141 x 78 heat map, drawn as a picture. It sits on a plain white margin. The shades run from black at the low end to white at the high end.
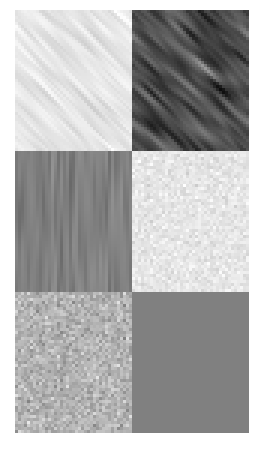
The table splits into 3 rows of 2 panels. Panel 1,1: very high, slanting down to the right, faint in contrast. Panel 1,2: low, slanting down to the right. Panel 2,1: middling, streaked downward, faint in contrast. Panel 2,2: very high, fine-grained, faint in contrast. Panel 3,1: high, fine-grained. Panel 3,2: middling, flat.
